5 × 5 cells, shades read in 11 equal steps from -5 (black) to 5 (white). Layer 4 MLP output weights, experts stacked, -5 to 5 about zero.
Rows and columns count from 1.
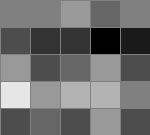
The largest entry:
4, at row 4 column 1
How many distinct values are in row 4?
4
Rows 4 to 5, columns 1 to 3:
4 1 2 | -2 -1 -2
